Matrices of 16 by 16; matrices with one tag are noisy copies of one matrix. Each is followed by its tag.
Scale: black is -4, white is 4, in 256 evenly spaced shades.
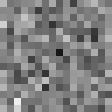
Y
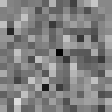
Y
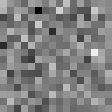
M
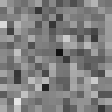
Y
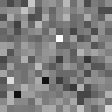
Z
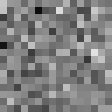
M
